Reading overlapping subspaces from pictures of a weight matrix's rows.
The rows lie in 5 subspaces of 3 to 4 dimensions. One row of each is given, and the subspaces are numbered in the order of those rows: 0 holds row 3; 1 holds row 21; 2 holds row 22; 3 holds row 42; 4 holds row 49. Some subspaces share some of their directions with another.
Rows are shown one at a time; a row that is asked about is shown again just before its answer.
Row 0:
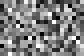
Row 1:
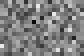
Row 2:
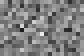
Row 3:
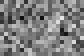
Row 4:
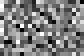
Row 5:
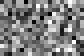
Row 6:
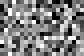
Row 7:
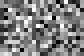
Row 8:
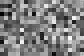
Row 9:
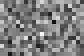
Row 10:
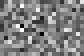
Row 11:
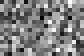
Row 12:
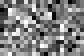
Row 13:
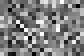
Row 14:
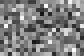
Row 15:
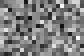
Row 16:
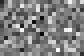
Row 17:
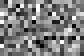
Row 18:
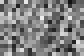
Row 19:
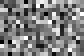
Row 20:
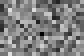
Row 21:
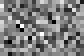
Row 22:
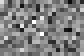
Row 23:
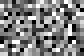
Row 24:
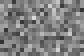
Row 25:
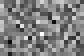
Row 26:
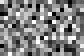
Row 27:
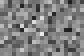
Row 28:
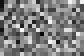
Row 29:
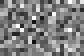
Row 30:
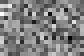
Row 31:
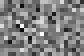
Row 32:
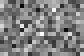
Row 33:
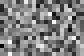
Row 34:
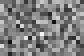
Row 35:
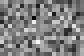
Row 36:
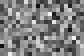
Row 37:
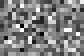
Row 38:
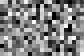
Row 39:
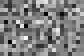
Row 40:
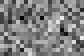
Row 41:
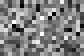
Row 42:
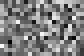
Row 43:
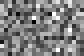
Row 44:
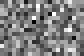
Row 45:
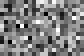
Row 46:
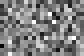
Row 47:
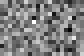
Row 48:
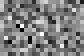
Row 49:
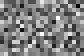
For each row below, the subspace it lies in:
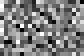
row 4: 2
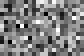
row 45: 1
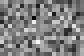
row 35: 0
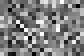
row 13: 2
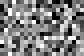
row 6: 4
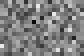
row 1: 0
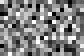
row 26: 1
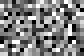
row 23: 4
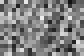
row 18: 0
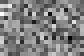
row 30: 1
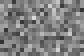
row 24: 4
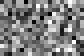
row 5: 0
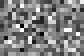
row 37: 1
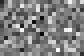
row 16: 2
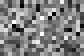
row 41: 3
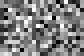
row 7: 4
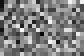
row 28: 2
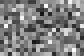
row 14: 0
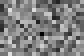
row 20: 4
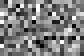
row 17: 0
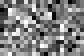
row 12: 4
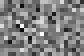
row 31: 2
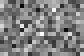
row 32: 4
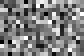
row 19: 1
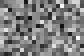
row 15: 4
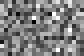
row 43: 4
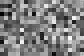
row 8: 1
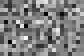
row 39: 1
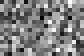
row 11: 0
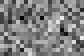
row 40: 0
